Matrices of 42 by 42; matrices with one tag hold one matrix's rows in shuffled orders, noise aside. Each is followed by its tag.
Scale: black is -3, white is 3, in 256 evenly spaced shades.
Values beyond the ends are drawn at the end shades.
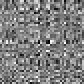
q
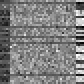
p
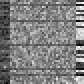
p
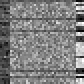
p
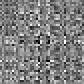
q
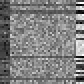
p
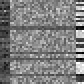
p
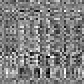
q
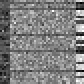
p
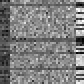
p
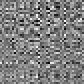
q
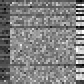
p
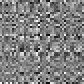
q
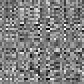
q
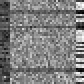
p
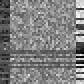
p
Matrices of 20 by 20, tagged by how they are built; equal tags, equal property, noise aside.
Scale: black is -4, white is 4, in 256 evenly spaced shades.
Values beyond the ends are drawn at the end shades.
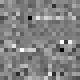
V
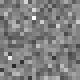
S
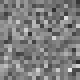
S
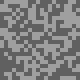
S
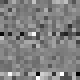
V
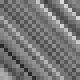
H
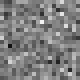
S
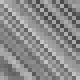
H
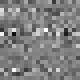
V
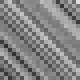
H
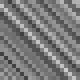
H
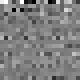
V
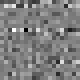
V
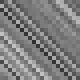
H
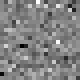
S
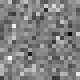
S
